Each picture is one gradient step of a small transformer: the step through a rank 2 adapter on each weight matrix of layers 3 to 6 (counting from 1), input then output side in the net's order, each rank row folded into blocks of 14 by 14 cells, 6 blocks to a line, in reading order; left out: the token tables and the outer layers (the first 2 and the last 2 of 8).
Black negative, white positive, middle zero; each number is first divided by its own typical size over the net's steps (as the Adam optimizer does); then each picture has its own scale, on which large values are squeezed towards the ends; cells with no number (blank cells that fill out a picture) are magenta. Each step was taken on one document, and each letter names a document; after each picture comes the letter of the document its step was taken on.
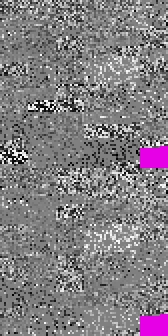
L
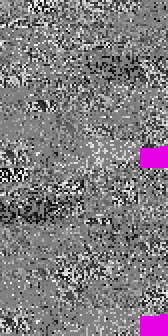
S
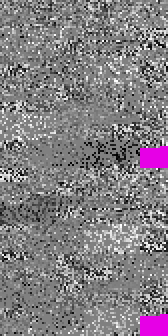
L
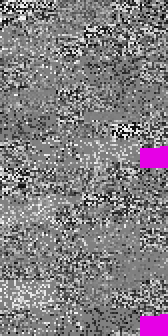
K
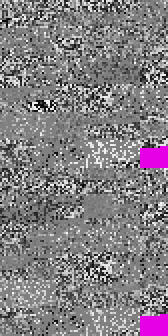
S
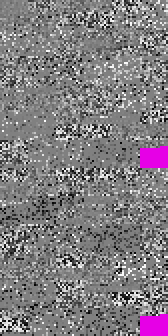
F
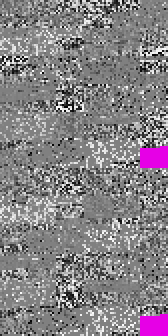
S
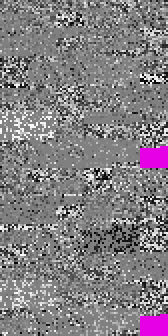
K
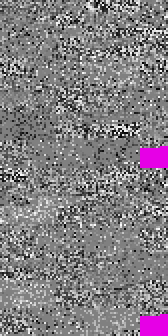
L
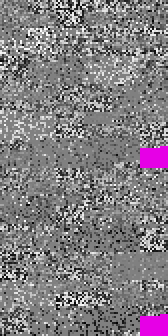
K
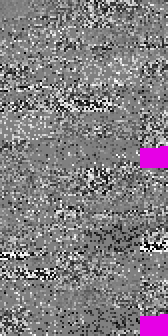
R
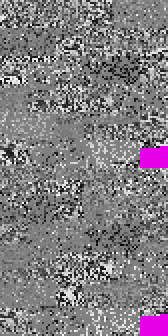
S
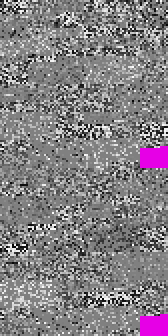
K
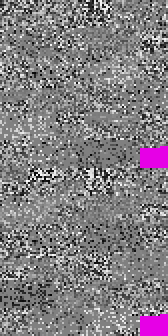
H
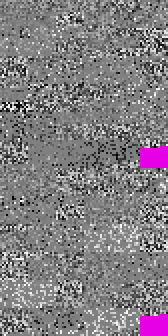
L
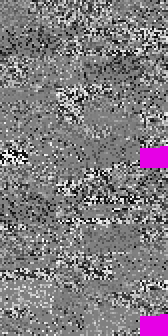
K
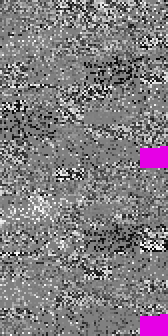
K
